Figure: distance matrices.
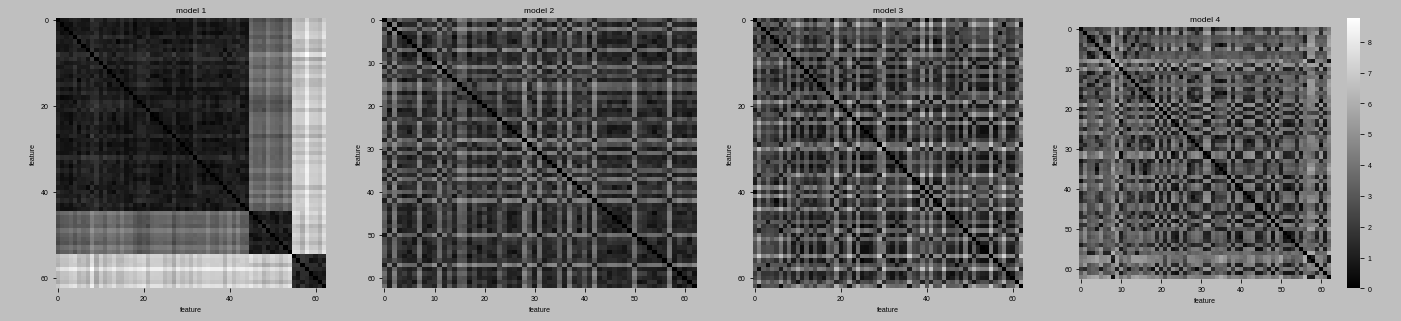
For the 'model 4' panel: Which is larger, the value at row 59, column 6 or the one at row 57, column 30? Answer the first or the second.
the second
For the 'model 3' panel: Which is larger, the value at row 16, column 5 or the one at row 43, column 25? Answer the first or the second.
the first
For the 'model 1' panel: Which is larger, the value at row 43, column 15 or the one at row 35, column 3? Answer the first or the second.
the first
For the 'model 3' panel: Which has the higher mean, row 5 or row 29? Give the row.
29
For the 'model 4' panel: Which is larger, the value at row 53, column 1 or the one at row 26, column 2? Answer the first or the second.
the first
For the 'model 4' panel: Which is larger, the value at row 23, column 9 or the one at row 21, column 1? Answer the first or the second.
the first
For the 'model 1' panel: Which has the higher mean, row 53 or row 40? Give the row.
53
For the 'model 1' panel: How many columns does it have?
63
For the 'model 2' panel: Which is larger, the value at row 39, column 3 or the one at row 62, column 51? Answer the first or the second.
the second
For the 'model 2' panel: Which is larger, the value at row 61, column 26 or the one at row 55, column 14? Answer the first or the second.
the first
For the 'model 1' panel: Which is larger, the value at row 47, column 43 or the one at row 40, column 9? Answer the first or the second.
the first
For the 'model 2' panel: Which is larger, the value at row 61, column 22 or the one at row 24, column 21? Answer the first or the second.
the second
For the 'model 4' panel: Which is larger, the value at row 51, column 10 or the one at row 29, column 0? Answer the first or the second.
the second
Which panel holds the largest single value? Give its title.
model 1
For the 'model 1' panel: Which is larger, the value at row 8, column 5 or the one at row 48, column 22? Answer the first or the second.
the second
